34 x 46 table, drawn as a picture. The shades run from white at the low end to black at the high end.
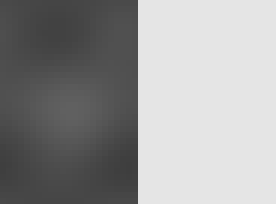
The table splits into one row of 2 panels. Panel 1,1: high, smooth, faint in contrast. Panel 1,2: very low, flat.
